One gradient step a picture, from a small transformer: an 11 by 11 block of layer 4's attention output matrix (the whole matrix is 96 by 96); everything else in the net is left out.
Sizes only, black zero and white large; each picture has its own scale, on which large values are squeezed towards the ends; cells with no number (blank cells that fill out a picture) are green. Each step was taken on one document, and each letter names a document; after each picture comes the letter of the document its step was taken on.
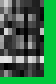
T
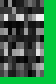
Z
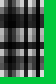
T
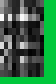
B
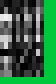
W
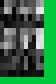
Z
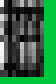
T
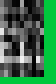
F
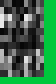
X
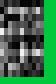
F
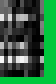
B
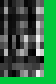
Z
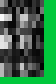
B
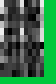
F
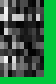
X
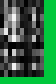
X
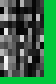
F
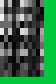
B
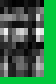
Z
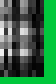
B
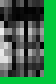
T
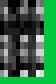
Z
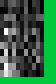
X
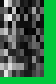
X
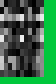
F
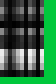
T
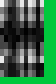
T
